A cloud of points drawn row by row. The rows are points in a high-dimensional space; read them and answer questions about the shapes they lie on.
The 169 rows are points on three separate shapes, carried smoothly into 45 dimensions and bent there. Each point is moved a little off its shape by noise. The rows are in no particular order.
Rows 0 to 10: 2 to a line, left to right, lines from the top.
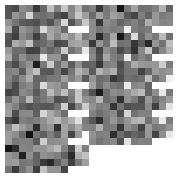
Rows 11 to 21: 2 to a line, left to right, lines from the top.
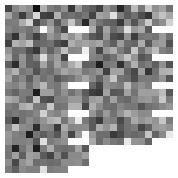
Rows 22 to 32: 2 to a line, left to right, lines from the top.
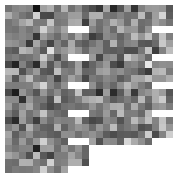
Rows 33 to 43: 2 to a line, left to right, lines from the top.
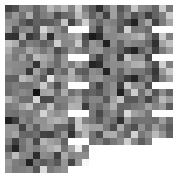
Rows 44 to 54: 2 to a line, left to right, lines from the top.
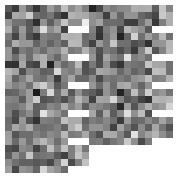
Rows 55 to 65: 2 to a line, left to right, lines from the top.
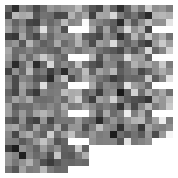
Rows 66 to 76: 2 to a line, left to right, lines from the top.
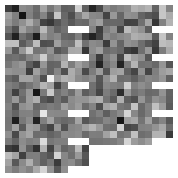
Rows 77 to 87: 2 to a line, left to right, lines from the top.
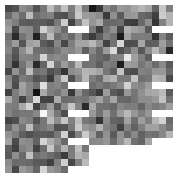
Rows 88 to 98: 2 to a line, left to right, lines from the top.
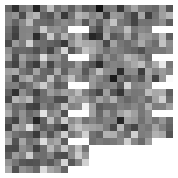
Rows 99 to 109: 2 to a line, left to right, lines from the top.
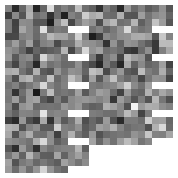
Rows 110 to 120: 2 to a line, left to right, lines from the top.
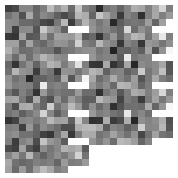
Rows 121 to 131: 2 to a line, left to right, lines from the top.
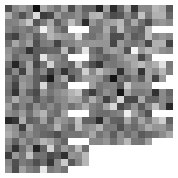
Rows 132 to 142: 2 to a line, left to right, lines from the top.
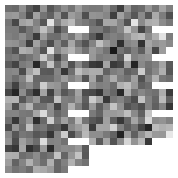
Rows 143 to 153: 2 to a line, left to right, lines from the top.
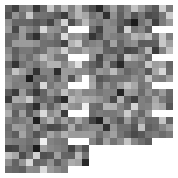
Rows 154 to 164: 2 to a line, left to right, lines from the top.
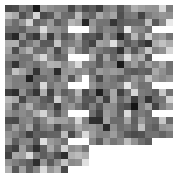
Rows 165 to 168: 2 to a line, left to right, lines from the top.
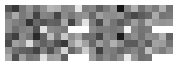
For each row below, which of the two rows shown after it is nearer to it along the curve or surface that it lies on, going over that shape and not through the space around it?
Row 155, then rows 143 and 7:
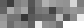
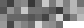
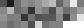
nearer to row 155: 7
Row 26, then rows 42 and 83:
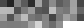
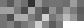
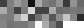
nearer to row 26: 42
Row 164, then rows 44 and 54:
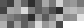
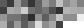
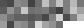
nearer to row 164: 44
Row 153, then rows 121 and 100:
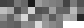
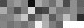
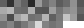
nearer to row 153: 121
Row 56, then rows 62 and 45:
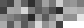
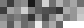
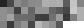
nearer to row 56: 62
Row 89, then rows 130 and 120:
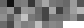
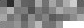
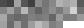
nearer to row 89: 120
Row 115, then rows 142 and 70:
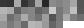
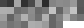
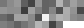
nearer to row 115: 142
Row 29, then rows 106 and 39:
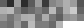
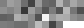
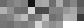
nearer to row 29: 106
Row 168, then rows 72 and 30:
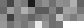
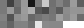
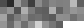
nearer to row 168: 30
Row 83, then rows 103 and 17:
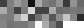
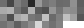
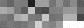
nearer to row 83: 17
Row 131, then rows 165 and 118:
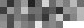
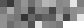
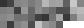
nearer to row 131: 118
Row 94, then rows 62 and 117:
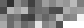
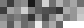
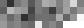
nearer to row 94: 117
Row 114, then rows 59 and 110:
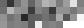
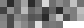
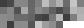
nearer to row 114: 110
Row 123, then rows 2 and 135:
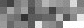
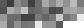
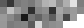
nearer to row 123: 2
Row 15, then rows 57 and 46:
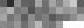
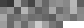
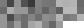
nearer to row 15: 46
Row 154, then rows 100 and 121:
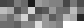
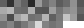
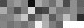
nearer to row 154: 121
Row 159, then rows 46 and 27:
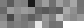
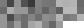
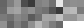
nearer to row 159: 27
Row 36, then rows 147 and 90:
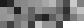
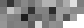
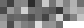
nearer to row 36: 90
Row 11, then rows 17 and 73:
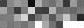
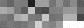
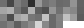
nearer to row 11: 17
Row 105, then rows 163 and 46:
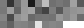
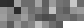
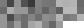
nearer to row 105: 163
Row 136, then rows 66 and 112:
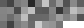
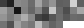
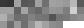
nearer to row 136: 66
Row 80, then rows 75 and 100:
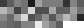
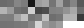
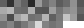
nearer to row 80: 75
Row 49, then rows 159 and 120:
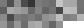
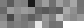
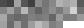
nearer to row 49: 120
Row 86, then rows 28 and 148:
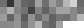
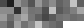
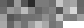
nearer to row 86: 148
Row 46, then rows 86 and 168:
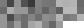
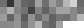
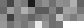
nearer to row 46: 86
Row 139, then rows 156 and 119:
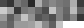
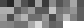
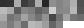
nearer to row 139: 156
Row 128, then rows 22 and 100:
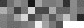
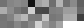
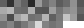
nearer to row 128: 22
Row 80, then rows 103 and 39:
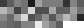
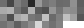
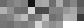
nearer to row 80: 39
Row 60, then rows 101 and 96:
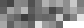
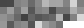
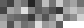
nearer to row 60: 101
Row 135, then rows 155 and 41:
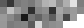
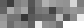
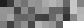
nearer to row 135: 155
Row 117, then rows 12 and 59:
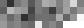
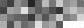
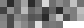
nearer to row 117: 12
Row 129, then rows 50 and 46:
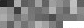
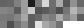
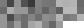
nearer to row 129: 46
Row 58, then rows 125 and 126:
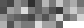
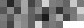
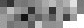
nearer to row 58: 125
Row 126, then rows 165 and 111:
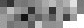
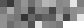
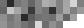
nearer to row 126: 111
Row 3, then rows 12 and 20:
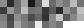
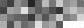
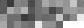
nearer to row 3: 12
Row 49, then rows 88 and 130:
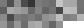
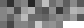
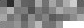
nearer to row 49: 130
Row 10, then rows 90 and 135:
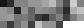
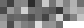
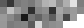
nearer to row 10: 90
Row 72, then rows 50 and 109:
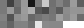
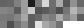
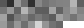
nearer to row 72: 50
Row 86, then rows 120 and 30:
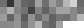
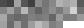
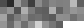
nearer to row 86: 120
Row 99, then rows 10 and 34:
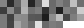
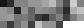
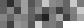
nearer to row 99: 34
